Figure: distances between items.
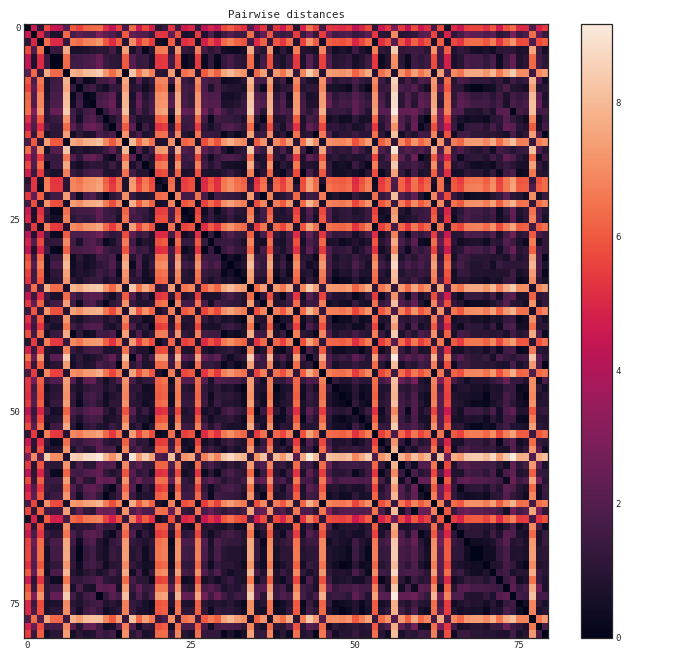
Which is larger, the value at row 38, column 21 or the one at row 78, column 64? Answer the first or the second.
the first
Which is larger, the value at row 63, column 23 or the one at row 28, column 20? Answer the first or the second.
the first
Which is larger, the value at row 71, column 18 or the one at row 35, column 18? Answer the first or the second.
the second
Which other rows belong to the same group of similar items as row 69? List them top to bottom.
1, 3, 4, 5, 7, 8, 9, 10, 11, 12, 13, 14, 16, 17, 18, 19, 22, 24, 25, 27, 28, 29, 30, 31, 32, 33, 35, 36, 38, 39, 40, 42, 43, 44, 46, 47, 48, 49, 50, 51, 52, 54, 55, 57, 58, 59, 60, 61, 63, 65, 66, 67, 68, 70, 71, 72, 73, 74, 75, 76, 78, 79
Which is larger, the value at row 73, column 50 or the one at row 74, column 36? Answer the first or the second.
the first
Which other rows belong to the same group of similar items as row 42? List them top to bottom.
1, 3, 4, 5, 7, 8, 9, 10, 11, 12, 13, 14, 16, 17, 18, 19, 22, 24, 25, 27, 28, 29, 30, 31, 32, 33, 35, 36, 38, 39, 40, 43, 44, 46, 47, 48, 49, 50, 51, 52, 54, 55, 57, 58, 59, 60, 61, 63, 65, 66, 67, 68, 69, 70, 71, 72, 73, 74, 75, 76, 78, 79
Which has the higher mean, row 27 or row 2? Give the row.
2
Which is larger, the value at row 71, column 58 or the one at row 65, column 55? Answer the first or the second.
the first
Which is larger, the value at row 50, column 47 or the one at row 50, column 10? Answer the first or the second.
the second
